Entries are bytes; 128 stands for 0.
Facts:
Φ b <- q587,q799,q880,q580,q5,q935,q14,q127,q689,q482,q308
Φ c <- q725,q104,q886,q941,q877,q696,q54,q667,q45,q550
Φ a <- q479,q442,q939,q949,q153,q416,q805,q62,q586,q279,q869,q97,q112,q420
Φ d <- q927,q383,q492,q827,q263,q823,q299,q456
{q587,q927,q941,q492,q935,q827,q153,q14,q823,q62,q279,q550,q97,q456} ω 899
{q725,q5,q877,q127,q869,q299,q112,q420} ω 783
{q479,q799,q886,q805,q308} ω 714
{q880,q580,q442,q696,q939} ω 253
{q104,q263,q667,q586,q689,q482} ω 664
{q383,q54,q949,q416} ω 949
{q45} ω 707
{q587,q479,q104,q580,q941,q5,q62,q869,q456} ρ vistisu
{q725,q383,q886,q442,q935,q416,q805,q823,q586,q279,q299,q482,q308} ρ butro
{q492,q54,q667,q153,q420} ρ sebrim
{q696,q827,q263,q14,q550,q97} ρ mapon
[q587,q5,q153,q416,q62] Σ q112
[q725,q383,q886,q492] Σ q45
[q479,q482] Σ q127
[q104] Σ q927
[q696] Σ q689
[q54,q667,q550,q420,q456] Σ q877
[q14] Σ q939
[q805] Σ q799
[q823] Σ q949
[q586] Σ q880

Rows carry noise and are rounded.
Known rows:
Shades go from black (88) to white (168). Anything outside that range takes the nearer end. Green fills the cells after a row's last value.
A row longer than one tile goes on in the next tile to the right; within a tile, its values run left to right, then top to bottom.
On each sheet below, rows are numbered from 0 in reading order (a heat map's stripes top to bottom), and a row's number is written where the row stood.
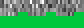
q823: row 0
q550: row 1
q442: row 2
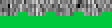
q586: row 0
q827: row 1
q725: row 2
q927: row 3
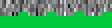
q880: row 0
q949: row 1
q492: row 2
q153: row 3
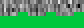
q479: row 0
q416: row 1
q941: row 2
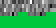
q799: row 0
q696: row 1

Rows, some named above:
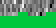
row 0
q97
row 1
q667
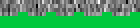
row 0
q416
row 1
q586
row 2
q869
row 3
q97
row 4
q420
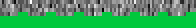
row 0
q127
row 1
q54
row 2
q869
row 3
q112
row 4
q263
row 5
q586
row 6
q5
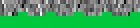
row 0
q886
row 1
q299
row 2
q104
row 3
q420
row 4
q580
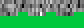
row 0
q877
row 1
q456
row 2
q45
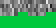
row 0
q383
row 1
q869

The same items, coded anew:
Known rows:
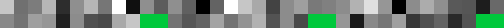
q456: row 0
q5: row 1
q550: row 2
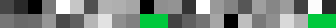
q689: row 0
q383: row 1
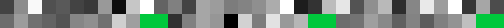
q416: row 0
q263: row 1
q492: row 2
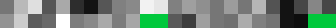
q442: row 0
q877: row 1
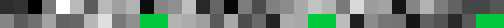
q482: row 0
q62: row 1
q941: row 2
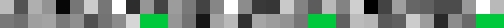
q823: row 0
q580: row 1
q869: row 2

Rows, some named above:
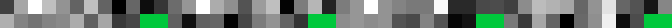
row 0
q886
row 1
q54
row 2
q45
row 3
q667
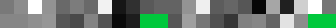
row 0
q45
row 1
q949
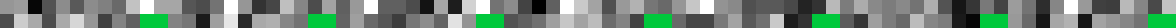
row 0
q420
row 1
q880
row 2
q949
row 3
q127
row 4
q696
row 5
q877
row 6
q580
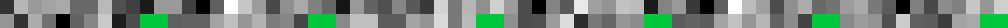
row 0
q104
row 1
q127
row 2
q586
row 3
q14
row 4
q127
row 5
q97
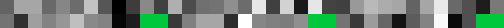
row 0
q725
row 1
q299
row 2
q667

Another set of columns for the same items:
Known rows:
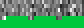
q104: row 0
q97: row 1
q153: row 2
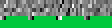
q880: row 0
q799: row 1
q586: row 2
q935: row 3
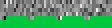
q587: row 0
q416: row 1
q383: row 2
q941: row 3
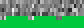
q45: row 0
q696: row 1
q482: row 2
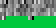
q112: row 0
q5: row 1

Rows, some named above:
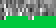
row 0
q299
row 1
q45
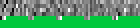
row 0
q586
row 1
q550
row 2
q104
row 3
q886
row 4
q54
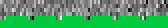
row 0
q725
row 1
q14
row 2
q263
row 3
q14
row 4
q869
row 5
q112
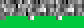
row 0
q456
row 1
q667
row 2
q667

